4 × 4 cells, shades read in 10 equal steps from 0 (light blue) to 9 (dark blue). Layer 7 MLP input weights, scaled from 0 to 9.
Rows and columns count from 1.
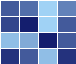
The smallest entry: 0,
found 2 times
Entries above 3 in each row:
3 3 2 3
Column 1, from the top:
6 7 1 8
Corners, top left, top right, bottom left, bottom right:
6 4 8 8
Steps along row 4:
down down up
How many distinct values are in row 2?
4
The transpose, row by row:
6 7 1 8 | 5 9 2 6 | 0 0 9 1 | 4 6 6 8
